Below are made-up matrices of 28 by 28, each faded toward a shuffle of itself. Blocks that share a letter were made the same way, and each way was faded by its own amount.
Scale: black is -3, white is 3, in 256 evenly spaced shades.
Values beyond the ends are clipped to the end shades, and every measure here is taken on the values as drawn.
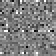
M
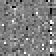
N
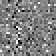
N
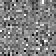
N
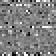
M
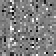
N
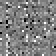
N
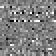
M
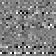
M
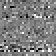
M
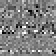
M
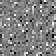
N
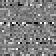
M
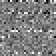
M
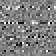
M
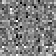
N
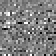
M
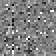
N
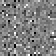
N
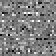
M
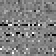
M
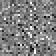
N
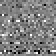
M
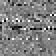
M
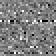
M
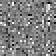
N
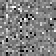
N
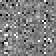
N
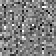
N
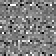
M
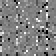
N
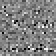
M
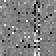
N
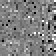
N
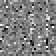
N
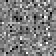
N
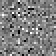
N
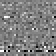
M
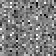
N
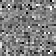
M
